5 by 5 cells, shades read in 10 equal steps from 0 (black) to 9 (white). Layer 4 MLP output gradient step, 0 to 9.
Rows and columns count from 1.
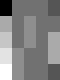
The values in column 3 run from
4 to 5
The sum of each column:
30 22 22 20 22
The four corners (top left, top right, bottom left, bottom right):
0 3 9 3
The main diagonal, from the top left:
0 4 5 4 3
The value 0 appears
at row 1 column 1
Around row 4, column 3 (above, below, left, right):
5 4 5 4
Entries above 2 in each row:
4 5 5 5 5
